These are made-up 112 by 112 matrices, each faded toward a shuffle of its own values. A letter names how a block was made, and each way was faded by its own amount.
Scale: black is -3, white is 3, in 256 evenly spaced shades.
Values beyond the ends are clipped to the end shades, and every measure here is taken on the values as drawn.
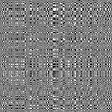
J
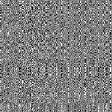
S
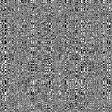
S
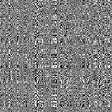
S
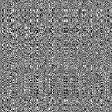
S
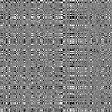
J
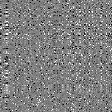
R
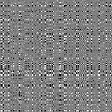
J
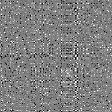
R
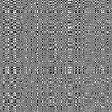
J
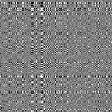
J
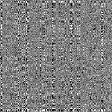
S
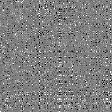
R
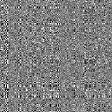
S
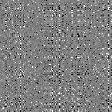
R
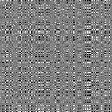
J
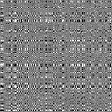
J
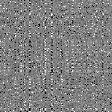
R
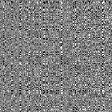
S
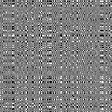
J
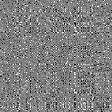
R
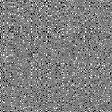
R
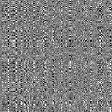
S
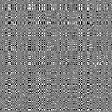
J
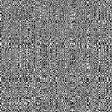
S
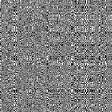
S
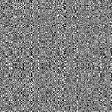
S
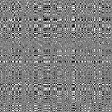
J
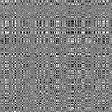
J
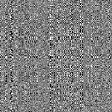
S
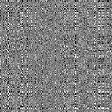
S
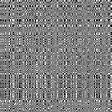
J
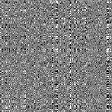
S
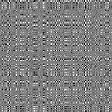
J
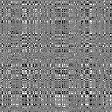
J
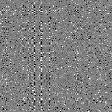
R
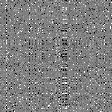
R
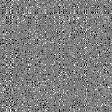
R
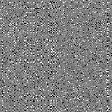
R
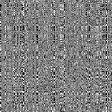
S
